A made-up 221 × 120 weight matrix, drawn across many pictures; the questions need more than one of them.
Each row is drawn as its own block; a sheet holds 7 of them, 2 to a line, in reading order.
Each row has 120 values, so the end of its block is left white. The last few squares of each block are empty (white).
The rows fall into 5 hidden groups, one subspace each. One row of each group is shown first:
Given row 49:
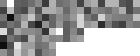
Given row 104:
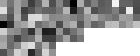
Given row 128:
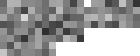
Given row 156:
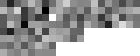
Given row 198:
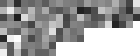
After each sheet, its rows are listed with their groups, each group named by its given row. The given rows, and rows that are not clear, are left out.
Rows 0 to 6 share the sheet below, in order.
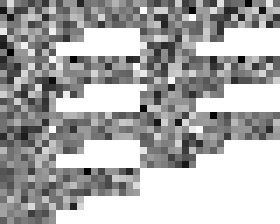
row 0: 49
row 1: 49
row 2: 128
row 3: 104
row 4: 156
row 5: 128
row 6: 128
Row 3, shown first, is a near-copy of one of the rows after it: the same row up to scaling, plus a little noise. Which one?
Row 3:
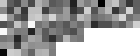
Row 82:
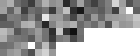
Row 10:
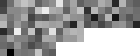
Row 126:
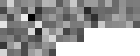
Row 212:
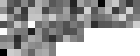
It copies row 212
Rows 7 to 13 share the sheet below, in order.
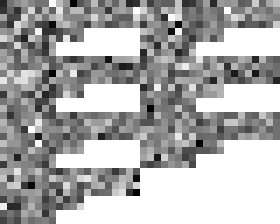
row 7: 128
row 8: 104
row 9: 156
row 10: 104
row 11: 104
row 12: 49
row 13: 198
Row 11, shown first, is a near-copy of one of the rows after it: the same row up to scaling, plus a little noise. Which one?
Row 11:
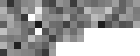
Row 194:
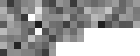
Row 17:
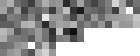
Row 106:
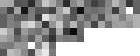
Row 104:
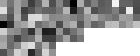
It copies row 194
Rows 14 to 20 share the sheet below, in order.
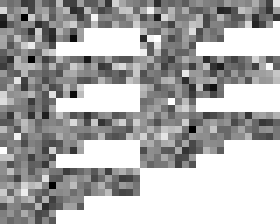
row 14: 104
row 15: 198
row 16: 128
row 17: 104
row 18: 128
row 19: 156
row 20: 156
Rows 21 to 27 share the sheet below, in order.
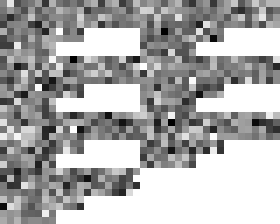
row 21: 49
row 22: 104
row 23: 128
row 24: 198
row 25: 156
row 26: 128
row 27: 198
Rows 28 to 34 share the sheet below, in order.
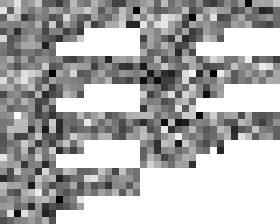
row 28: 198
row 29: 156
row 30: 156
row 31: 156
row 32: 128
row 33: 104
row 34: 49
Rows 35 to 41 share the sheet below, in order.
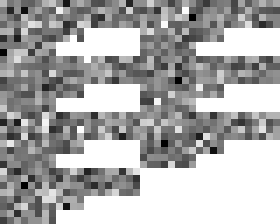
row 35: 104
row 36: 156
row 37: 128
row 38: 49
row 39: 156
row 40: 104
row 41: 128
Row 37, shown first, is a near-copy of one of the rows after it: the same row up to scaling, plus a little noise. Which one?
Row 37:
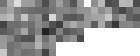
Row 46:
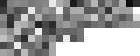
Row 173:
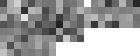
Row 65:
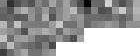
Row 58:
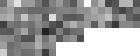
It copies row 58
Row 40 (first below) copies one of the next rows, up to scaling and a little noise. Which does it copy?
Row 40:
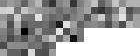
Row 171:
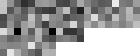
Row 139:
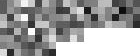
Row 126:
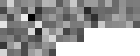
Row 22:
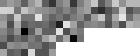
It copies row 22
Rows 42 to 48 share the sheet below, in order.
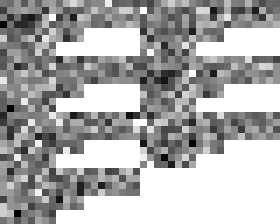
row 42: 156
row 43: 49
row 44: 49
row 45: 156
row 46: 128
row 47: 49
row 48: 49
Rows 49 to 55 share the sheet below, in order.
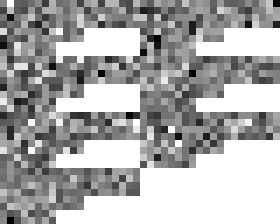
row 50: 198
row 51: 49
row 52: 156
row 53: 128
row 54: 104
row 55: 49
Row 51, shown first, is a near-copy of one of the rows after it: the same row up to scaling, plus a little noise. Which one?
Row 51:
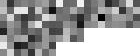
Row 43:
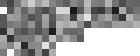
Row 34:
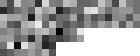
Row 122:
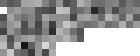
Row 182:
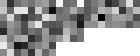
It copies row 182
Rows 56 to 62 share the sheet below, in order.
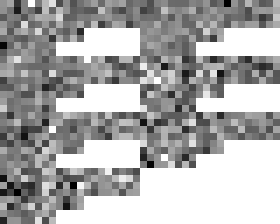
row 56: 128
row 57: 128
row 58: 128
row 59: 156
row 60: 156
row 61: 49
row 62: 156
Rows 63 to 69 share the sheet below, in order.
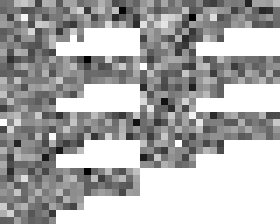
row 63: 104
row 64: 156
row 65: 128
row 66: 49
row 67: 198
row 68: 128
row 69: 128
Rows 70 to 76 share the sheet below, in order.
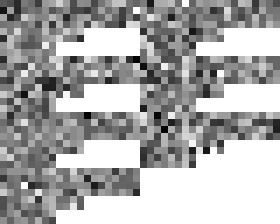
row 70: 198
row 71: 49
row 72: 128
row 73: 156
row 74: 128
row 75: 128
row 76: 104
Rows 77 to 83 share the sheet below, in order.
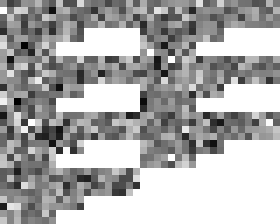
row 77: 49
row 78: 49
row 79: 49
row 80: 128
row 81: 128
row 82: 104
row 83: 198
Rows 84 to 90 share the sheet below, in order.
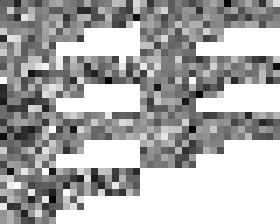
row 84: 198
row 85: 128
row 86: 104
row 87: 198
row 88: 156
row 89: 156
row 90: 49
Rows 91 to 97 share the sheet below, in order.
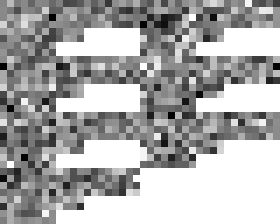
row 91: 156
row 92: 156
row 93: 49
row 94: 198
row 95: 49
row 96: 128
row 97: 198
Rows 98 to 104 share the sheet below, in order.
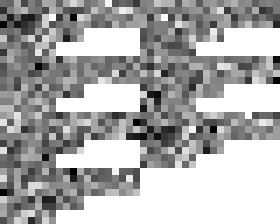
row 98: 156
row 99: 104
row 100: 104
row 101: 198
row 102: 198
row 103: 156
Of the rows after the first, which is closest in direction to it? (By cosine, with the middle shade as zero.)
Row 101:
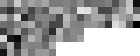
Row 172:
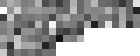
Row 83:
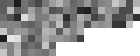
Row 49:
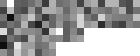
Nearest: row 49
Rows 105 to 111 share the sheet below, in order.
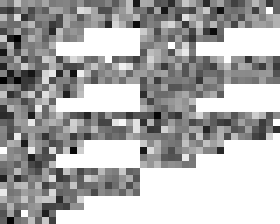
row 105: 198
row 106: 104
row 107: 156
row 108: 128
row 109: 128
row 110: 198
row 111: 49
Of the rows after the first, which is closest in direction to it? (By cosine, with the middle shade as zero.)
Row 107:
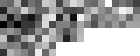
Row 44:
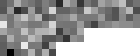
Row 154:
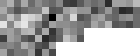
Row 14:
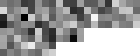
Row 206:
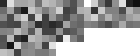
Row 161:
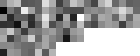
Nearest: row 161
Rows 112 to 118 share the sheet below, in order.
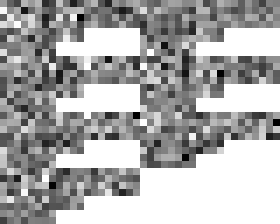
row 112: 156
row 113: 49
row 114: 128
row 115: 156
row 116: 128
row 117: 198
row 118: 156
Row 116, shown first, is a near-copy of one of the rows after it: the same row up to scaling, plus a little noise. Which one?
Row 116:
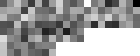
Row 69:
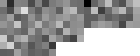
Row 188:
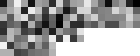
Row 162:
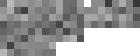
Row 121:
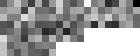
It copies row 121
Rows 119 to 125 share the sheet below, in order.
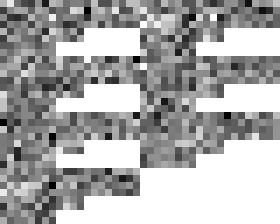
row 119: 49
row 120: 156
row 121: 128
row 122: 49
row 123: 198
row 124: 128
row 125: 156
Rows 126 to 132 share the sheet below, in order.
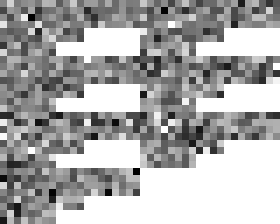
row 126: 104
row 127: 104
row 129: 198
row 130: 49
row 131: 128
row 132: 198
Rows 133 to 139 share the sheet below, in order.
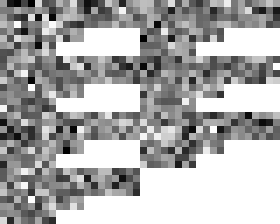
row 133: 128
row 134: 128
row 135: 104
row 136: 198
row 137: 156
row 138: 156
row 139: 104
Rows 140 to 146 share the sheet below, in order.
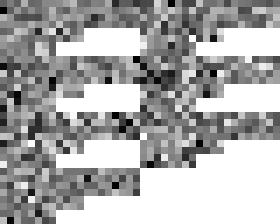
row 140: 104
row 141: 128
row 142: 198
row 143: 156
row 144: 104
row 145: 49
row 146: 104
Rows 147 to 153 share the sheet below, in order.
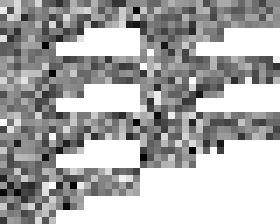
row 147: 198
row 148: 49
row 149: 156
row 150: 198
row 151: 198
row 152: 128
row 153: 156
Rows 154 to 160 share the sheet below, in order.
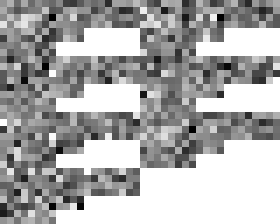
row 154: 156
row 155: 156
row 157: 198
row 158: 198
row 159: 156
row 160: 128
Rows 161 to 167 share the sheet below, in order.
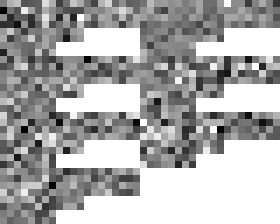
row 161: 156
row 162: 128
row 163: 128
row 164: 49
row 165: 128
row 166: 156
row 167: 156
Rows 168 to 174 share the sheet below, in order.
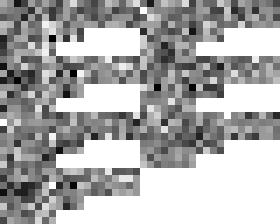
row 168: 128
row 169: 49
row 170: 156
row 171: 104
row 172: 198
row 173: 128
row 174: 156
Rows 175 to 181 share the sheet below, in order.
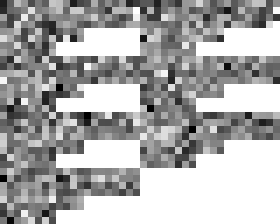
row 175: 128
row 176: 198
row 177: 49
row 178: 104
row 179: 128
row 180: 156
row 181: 49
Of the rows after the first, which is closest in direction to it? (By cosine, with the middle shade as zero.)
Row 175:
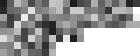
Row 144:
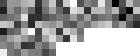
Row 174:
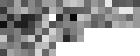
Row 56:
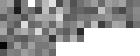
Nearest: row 174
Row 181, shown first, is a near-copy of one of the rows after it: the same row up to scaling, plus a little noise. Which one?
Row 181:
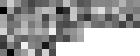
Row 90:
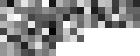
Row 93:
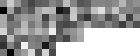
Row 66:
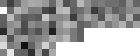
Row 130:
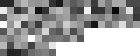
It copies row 93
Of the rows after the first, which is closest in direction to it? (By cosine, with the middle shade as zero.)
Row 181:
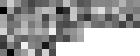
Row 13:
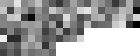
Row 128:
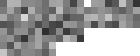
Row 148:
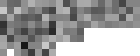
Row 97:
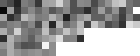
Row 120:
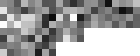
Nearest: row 120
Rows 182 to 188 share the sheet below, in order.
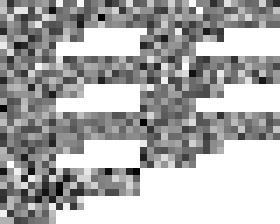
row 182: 49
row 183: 128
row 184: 104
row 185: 156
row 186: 49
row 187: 49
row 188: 128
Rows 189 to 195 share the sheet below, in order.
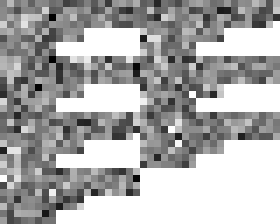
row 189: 156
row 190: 198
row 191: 128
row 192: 128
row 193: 198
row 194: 104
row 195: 198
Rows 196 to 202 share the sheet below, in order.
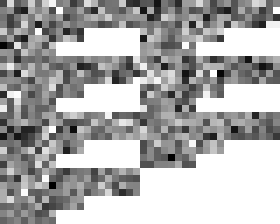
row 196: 128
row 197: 198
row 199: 156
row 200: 156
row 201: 104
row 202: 156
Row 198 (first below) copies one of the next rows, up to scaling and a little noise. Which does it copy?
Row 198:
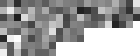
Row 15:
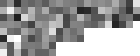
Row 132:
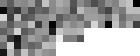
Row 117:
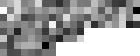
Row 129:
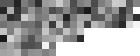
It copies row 15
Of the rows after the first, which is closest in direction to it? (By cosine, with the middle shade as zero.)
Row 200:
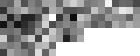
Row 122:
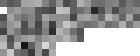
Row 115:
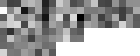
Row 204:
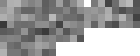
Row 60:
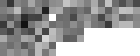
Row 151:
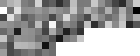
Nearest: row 60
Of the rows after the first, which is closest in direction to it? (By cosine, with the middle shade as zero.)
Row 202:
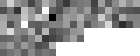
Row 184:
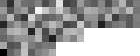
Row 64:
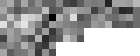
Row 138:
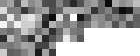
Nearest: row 64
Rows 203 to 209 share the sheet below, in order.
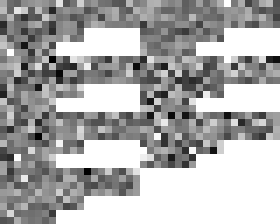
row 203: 49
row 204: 128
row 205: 128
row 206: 128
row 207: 49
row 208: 128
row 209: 128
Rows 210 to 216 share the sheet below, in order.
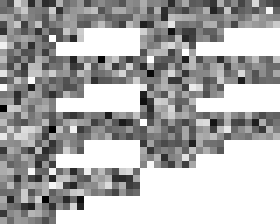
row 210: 128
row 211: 104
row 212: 104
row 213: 49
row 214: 156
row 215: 49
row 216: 128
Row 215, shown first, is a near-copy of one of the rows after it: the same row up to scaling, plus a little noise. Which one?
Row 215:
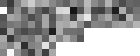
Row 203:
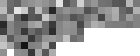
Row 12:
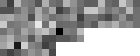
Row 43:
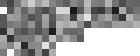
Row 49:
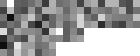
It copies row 43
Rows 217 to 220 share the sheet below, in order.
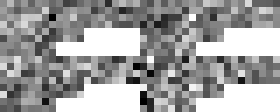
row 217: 156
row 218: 156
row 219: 198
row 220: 49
